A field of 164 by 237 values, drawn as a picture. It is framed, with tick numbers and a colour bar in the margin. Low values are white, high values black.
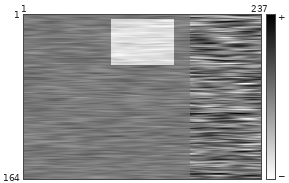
The left part is calmer, up to a seam about 70% of the way across. The top middle is the ninth with the lowest average. An odd patch, lower than its surroundings, sits in the top middle.
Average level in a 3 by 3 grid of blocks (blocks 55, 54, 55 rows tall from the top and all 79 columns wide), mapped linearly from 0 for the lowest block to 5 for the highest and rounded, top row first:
5 0 5
5 5 5
5 5 5
